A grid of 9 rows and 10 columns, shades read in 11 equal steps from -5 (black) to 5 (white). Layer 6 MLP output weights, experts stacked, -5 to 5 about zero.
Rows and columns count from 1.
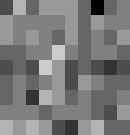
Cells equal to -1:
25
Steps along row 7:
up down up down down up down same up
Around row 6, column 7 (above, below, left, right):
-1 0 -2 0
